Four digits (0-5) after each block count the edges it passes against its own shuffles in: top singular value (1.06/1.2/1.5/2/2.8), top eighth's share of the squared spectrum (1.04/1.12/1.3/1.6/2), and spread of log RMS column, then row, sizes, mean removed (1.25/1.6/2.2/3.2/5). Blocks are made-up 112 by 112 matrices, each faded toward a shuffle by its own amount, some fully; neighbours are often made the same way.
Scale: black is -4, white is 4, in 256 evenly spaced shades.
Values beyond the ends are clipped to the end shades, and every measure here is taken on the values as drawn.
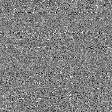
1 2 0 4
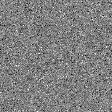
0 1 0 2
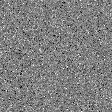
0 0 0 0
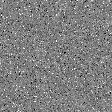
0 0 0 0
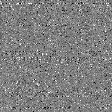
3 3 1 2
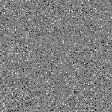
4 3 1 1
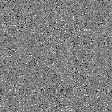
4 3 2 1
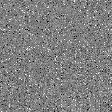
3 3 2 1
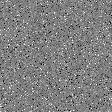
0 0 0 0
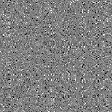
4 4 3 2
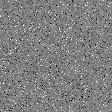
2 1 0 0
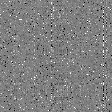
4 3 2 0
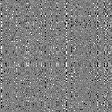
5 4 3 2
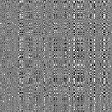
5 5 4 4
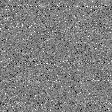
1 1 0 2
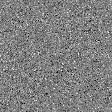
0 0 0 1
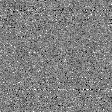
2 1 0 3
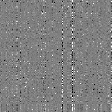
5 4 3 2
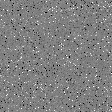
1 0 0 0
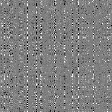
5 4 4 2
